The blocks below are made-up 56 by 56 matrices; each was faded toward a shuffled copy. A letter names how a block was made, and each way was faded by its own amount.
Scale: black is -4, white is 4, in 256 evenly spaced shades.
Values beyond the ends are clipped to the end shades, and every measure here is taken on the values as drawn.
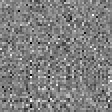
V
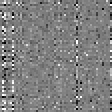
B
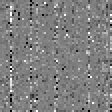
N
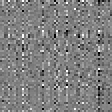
B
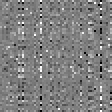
B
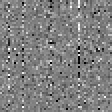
N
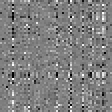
B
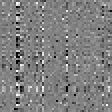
B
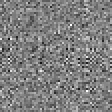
V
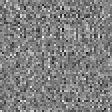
V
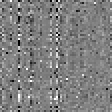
B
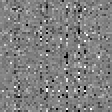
N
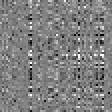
B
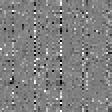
B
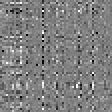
B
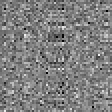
V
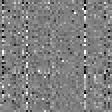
B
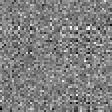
V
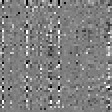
B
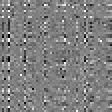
B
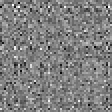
V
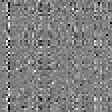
B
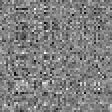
V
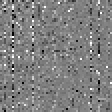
N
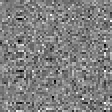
V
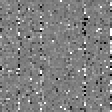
N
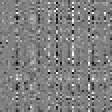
B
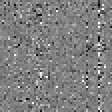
N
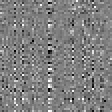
B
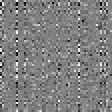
B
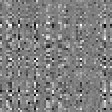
B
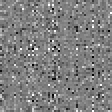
N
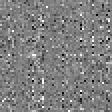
N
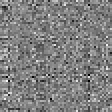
V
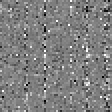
N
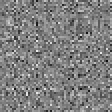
V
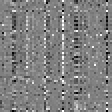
B
